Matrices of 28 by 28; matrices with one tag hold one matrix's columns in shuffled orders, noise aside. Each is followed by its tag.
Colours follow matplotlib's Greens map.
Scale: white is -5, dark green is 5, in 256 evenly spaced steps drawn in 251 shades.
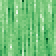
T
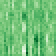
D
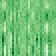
D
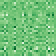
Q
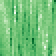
T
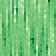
T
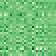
Q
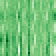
D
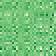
Q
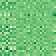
Q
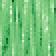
T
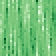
T
